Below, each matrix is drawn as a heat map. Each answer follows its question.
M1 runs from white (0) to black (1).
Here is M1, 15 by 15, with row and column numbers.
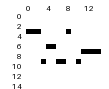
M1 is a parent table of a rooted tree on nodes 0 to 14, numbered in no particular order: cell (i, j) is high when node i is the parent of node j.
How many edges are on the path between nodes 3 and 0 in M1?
1
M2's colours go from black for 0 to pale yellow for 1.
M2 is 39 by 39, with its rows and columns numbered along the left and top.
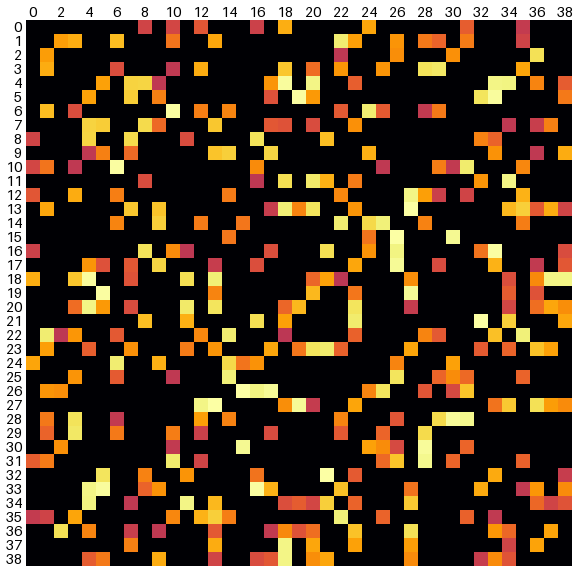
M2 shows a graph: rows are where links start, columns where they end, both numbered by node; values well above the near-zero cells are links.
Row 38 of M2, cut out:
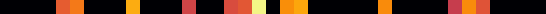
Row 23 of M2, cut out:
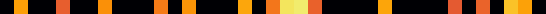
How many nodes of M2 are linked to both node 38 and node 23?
8
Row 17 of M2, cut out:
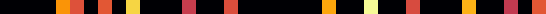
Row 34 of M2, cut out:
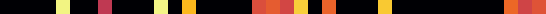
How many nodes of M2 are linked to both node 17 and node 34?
6
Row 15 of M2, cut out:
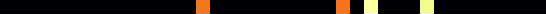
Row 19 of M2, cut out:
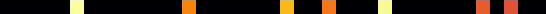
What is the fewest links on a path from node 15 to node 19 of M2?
4
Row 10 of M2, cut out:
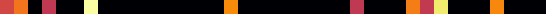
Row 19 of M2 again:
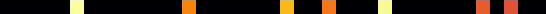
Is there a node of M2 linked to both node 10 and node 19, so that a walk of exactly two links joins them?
no
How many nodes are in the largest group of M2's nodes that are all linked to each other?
7
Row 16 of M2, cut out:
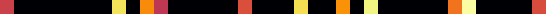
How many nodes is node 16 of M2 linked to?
11
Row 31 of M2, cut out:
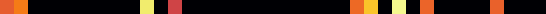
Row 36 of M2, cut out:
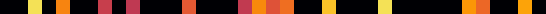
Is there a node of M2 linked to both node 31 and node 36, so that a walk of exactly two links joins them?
no
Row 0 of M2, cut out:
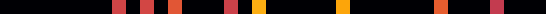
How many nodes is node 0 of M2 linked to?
8
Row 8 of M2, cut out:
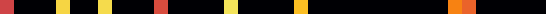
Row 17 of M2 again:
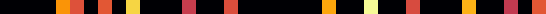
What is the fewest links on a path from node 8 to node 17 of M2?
2
